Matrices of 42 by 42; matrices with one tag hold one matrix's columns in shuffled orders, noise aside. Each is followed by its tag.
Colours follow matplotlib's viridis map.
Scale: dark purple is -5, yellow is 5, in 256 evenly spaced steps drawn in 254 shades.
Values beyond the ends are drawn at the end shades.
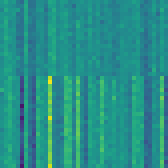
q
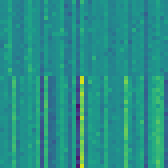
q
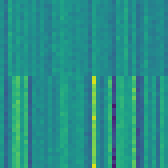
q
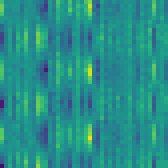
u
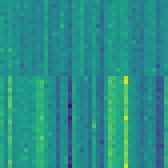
q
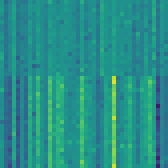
q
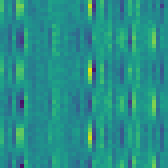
u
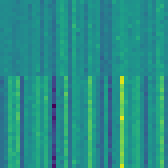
q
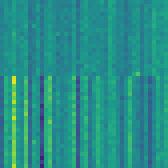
q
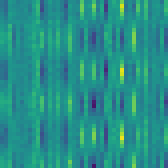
u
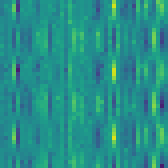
u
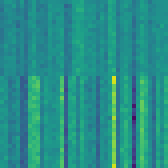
q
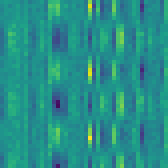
u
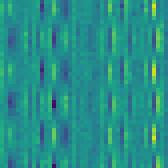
u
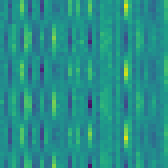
u
